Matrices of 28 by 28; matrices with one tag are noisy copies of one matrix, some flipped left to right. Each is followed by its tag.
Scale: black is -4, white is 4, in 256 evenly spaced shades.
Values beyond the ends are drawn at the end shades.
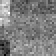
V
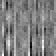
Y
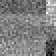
V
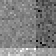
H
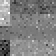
V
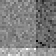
H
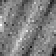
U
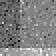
H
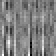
Y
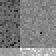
H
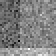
H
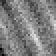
U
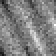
U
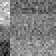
V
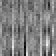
Y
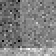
H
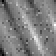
U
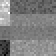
V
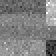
V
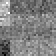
V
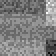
V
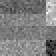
V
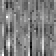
Y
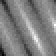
U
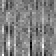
Y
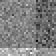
H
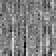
Y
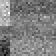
V
